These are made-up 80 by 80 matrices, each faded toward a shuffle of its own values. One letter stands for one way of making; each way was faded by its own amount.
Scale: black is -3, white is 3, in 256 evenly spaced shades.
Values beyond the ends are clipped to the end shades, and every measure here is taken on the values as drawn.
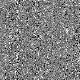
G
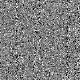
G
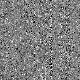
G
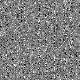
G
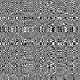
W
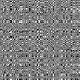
W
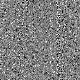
G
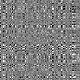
W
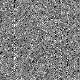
G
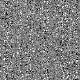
G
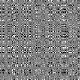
W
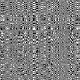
W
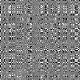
W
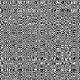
W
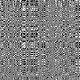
W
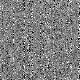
G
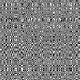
W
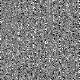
G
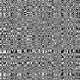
W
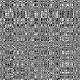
W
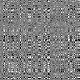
W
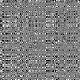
W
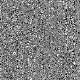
G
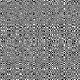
W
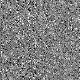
G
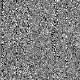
G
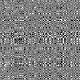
W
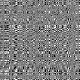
W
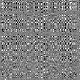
W
